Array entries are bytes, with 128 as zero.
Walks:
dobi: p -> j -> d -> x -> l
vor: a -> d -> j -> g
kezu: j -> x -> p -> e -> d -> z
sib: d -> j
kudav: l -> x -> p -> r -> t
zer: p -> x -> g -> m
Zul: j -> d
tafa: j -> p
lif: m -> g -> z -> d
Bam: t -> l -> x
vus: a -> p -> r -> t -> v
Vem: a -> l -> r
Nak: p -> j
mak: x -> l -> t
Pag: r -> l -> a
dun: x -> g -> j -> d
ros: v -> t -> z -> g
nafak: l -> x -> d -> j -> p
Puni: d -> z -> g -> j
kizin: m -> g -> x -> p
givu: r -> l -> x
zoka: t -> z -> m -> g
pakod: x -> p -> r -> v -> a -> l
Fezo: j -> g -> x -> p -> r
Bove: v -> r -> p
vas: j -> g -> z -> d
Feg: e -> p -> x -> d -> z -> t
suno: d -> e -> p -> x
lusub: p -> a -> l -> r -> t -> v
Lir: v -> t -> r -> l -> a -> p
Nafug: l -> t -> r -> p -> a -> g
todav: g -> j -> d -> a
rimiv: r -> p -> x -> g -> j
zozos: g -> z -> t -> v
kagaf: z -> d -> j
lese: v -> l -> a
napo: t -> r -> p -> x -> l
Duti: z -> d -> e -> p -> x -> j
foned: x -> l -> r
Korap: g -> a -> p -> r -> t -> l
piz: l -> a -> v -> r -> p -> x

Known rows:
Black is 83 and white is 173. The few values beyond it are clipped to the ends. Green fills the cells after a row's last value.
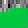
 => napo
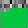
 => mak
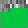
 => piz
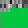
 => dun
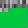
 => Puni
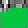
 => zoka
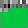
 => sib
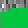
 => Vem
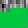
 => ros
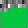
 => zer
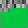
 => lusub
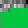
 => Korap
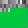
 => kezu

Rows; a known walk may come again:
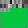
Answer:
dun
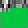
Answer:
zoka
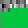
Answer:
lese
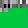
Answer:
sib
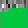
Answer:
Vem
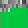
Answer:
kezu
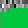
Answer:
vus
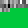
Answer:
Zul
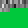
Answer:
vor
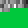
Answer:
todav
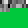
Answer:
Bam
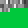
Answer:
vas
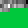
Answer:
Korap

